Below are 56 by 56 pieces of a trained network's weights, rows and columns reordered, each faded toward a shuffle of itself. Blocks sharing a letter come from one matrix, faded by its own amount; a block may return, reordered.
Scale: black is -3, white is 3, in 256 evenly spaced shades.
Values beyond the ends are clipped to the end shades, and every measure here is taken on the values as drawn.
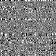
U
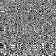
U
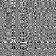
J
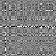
J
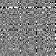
J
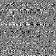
U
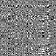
U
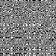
U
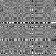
J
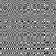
J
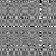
J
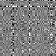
J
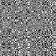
U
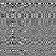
J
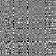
J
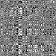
U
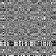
J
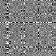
J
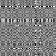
J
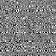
U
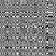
J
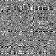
U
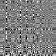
J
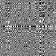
J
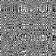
U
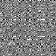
U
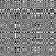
J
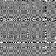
J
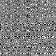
U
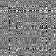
J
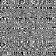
U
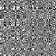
U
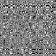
U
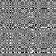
J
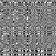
J
